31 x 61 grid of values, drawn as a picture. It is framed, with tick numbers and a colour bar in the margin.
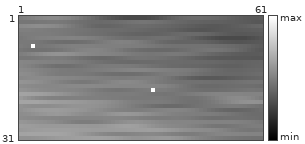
Ninth with the highest average: bottom left. Lone odd cells: 2, each higher than its neighbours. Slope: up to the bottom left. Ninth with the lowest average: top right. Grain: streaks across.
